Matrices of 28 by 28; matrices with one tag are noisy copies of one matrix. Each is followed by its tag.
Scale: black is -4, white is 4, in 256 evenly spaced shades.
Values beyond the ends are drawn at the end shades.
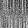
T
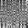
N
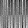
T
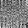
N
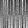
T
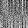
T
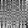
N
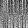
T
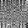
N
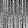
T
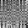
N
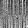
T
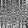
N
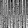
T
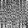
N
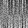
T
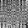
N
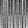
T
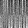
T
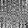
N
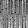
T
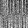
T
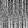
T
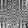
N
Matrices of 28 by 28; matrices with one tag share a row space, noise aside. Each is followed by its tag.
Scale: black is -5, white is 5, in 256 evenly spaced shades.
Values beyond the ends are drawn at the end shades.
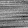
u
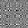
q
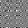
q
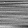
u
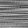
u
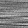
u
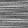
u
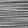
u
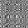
q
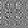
q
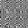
q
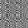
q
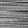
u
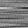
u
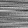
u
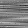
u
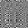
q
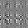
q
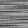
u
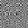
q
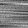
u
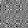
q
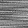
u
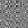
q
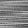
u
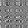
q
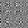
q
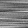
u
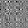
q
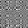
q
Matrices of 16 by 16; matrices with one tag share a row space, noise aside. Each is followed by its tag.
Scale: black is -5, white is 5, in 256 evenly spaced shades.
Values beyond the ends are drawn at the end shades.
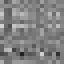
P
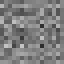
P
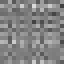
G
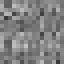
P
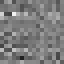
P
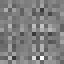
G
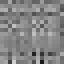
G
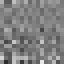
P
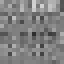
G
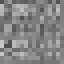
P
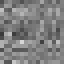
P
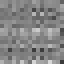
G
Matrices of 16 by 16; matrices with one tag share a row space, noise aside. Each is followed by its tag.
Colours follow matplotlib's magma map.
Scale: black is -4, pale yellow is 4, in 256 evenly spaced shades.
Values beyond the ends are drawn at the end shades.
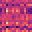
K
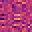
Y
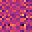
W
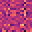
W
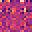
W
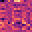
Y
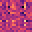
W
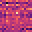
K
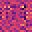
W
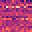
K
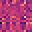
W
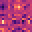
Y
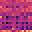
K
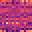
K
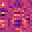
Y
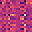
W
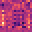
Y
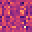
W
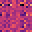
W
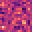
Y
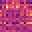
K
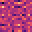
Y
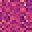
W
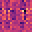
W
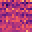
K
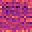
K
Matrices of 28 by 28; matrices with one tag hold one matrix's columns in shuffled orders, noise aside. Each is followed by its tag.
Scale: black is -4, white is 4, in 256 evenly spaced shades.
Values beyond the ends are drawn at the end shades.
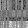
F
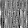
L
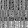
F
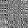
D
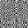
D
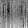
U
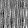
L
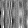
L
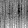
U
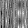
L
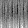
U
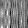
L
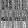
F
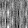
L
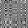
D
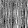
L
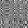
D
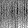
U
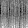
U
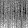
U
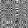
D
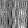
L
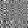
D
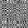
D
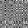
D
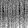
U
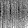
U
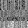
F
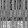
F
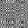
D
